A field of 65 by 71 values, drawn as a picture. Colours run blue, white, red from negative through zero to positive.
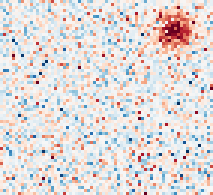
Mirror symmetry: none. Average level on the scale: 50%. Odd rows or columns: none. Bumps: one, in the top right. Stripes: none. Histogram: heavy tails on both sides.
